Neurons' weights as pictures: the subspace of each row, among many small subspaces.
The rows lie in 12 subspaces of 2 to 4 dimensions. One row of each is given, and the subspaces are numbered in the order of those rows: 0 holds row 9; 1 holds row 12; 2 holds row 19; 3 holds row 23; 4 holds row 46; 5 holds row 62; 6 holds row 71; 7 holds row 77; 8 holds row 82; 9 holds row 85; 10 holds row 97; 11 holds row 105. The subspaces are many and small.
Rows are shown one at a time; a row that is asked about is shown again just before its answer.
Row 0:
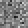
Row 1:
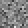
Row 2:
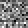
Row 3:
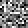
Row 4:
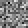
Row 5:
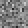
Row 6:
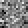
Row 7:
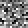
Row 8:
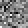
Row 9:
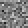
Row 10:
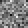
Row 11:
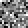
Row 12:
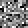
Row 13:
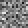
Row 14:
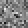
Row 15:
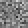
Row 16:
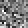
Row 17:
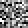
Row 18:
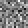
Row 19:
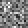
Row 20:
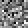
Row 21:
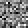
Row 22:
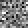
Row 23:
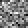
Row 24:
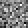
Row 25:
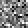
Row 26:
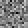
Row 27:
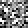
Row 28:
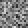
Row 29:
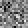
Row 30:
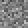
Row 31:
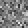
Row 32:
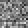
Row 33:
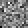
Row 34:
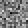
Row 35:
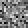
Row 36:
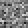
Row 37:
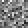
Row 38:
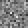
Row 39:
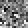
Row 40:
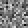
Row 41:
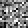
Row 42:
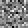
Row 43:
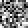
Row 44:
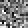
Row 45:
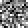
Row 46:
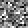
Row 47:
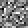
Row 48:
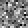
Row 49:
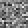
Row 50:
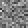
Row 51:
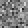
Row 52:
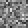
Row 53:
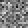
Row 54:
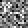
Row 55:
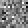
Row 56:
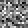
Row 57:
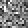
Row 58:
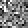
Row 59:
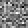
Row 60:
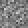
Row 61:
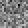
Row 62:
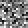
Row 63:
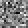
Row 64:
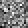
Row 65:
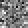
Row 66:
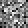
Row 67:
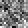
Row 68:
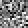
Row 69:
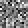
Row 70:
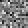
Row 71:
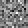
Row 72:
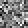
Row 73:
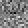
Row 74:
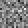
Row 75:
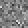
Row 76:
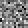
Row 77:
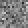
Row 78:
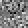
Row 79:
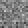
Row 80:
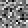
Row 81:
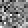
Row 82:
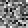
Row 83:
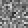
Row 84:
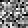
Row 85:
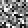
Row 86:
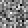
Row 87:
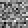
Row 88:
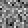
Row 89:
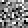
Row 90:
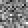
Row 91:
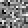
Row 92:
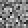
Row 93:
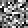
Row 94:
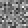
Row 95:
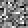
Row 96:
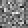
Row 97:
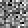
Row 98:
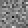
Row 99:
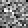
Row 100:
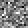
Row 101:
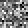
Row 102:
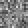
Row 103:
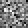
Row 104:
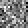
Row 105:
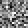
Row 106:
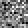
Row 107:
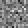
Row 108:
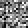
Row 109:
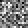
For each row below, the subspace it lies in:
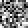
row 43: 9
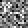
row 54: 2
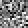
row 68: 11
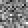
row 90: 3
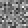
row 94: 11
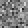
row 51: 0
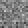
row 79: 0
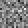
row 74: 6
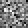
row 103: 8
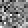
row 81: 9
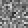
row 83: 11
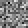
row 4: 1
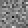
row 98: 7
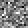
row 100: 4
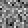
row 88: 6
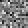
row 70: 9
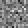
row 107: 6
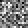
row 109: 2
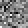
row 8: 9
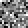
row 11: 3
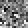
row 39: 3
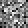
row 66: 1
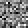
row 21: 4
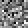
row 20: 10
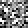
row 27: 5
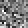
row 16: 9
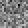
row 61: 11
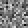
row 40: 11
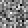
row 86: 4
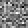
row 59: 5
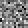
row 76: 6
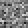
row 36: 5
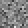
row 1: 8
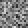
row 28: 7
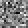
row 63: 8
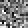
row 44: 9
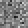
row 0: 10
